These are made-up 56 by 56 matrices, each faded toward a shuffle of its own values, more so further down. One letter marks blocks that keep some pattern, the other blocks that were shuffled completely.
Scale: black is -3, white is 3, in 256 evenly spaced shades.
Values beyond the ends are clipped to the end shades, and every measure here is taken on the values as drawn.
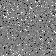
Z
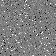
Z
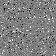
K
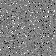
K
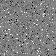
Z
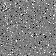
Z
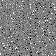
K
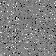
K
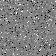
Z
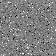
Z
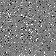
K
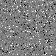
K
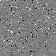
K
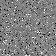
Z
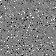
K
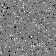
Z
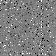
K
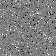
Z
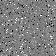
Z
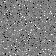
Z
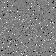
Z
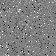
Z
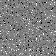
K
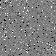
K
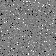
Z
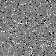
K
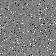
Z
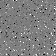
K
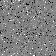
Z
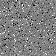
Z
